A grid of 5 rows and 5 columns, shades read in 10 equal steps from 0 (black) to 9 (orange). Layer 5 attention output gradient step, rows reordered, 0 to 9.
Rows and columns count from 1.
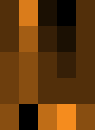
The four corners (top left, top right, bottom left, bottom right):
3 3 5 5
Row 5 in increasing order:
0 5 5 7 9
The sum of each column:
19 24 16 15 17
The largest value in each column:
5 8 7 9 5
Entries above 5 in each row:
1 1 0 0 2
